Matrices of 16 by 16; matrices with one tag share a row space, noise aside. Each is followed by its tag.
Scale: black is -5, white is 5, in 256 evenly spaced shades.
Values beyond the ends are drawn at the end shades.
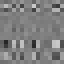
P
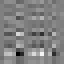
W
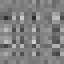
P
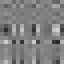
P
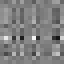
P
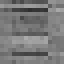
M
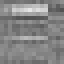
M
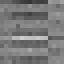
M
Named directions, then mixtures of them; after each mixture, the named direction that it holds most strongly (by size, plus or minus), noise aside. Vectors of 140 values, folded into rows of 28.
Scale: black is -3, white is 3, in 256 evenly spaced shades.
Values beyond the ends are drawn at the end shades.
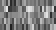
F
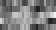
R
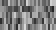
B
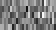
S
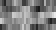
R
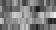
R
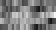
R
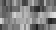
R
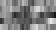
R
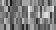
F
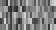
B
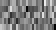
S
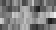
R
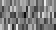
S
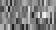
S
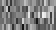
S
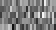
S
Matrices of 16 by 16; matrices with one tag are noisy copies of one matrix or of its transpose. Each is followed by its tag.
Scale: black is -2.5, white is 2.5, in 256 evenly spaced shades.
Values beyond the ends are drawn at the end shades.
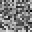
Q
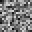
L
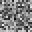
Q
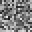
Q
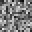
L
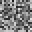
Q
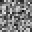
L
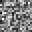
L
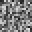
L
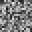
L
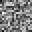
L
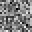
Q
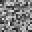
L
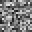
L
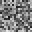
Q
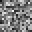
L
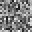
Q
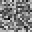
Q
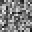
L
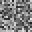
Q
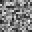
L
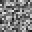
L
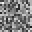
Q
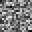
L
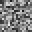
L
